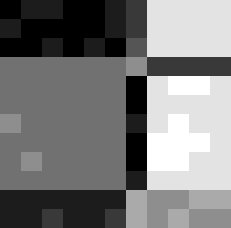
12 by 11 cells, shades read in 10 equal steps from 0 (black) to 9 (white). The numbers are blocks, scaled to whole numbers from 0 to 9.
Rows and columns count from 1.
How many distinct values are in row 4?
3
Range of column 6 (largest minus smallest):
4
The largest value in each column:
5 5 4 4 4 4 6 9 9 9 8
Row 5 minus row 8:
0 0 0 0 0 0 0 -1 0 0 0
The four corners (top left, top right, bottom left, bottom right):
0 8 1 5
